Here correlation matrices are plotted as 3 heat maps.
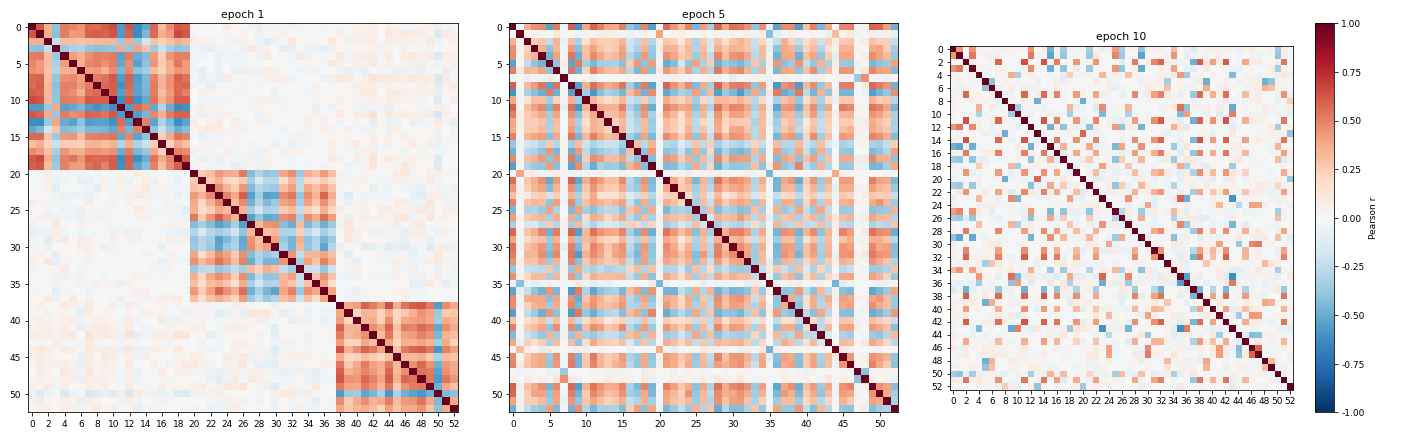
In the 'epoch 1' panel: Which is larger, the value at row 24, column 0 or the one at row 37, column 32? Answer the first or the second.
the second
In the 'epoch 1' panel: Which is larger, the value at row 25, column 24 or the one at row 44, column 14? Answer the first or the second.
the first
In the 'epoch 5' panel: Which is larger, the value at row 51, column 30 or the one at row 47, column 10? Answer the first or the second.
the first
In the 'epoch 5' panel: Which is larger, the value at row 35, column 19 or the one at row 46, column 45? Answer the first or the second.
the second
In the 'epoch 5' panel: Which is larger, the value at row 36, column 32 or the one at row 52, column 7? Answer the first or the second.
the second
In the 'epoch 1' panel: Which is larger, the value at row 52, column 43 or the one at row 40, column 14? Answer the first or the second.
the first
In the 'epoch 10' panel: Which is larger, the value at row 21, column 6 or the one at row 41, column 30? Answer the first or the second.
the second
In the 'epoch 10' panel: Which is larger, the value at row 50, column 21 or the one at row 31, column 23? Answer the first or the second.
the first
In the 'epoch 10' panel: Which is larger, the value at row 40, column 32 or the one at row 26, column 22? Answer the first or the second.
the first
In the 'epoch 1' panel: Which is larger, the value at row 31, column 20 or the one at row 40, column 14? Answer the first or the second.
the first
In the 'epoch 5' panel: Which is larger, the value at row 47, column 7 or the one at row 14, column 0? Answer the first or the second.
the second
